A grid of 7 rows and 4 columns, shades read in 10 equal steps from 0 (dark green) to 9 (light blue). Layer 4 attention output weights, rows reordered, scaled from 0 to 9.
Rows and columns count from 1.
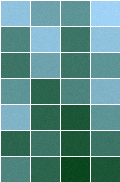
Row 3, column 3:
3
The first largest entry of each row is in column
4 2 2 4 1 2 1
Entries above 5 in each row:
3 2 1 1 1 0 0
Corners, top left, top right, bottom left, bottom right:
8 9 4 1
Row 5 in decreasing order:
7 5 2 1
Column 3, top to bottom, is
5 3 3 4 1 1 0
